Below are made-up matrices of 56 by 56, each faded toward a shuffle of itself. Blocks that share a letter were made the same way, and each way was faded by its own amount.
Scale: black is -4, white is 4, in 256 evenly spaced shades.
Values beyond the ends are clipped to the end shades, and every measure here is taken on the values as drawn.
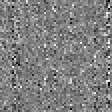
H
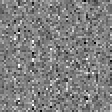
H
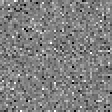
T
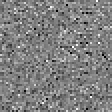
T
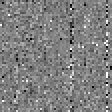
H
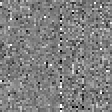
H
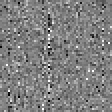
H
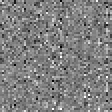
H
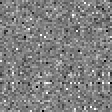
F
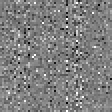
H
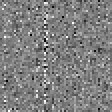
H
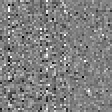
H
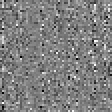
H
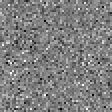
T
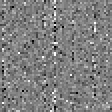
H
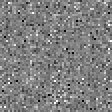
T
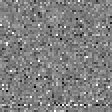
F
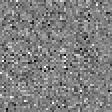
F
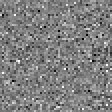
F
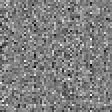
H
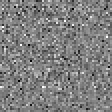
F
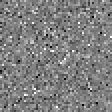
T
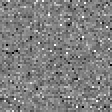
T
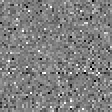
F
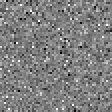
T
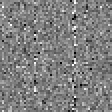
H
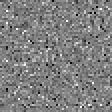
T
